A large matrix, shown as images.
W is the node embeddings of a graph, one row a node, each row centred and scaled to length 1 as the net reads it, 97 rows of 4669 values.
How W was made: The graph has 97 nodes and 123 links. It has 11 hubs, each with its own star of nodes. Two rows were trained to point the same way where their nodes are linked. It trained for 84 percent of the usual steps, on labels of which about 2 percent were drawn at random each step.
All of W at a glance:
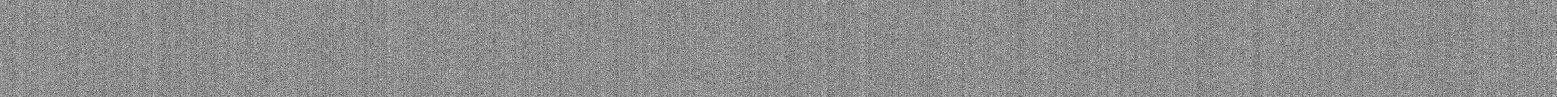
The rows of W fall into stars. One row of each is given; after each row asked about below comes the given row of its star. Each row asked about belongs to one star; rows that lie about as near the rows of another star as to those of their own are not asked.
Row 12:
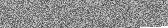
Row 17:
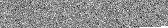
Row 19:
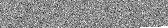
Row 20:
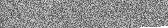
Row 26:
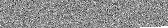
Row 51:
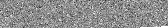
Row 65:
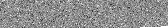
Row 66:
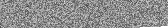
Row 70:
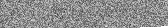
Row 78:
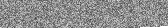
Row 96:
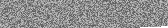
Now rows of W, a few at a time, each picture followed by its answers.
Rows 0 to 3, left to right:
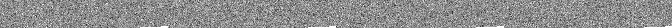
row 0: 20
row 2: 66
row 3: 12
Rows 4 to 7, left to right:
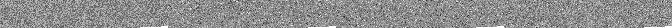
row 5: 26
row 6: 70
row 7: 12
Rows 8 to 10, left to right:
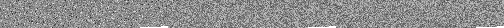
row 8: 26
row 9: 17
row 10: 19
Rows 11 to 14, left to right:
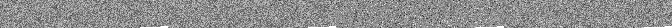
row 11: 19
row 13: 65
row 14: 20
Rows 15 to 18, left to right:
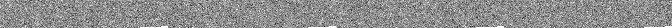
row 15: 12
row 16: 20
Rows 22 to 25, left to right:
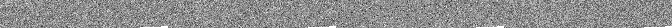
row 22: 12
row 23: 12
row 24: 78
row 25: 12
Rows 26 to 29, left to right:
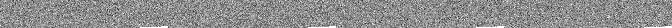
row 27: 12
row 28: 78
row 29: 78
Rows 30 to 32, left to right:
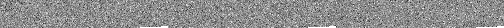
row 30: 19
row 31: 17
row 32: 51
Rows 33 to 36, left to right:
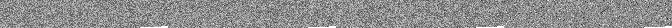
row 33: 51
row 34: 26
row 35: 17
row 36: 51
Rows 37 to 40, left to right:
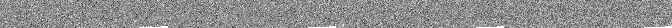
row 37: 65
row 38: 96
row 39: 12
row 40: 70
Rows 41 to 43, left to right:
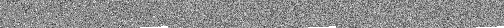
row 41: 26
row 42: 65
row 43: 66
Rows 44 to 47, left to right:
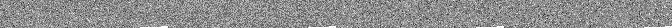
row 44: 26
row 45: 19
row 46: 65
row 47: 20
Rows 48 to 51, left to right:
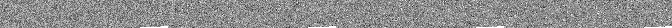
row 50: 51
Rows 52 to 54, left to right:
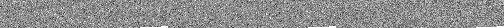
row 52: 17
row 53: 96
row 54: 20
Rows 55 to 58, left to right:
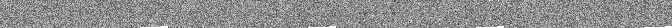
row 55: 78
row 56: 19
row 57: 19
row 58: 20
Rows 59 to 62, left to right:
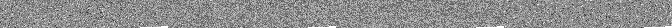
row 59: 78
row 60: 17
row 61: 26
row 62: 96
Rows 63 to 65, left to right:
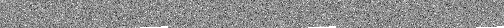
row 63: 66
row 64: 78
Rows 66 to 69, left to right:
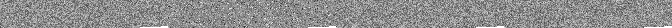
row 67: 17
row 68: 51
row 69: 17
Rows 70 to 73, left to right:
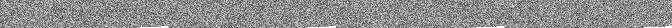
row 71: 12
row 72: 20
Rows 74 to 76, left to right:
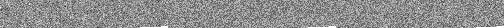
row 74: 12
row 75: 65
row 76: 19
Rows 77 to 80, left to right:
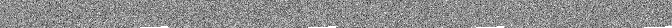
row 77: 65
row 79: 66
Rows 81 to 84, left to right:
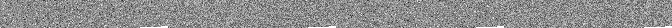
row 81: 70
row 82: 19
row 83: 96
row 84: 19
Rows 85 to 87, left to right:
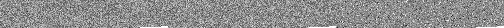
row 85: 26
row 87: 66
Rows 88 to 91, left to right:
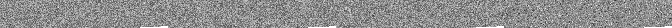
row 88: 19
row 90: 17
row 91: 20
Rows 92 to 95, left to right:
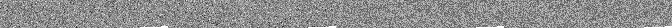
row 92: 17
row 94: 17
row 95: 66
